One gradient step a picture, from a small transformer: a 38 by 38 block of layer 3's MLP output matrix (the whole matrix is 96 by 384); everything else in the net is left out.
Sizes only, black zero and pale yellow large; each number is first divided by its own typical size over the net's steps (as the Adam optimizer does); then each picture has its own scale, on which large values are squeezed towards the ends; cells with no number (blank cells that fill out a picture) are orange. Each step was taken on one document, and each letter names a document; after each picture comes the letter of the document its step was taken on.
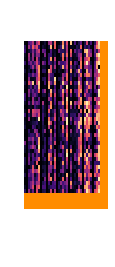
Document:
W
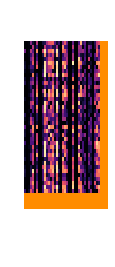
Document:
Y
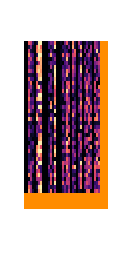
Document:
W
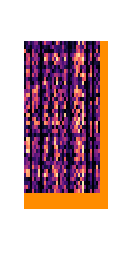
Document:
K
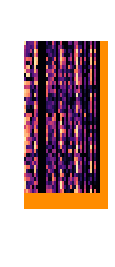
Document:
K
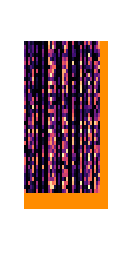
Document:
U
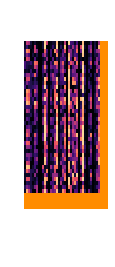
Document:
K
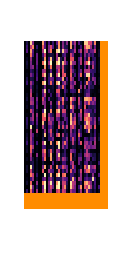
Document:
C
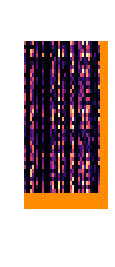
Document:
C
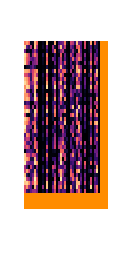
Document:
K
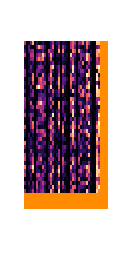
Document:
C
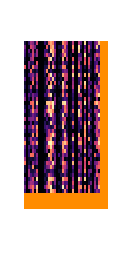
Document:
Y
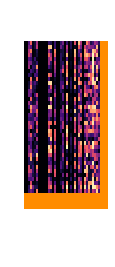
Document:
W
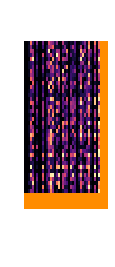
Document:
U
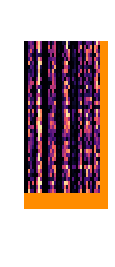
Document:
W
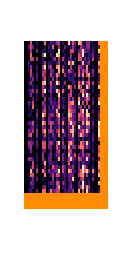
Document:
C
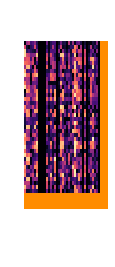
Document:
K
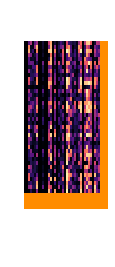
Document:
W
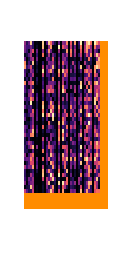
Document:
U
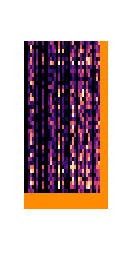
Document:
C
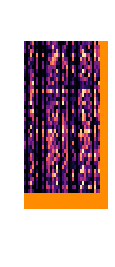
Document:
U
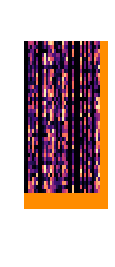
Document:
Y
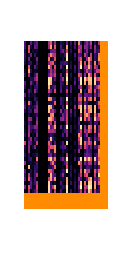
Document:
W
